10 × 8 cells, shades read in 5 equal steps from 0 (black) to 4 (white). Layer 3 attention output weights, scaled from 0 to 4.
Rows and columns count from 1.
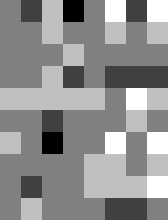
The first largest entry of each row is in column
6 3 4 3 7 7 6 5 8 2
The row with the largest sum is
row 5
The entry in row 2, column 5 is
2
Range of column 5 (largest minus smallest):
1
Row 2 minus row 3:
0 0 1 -1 0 1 0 1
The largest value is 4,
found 6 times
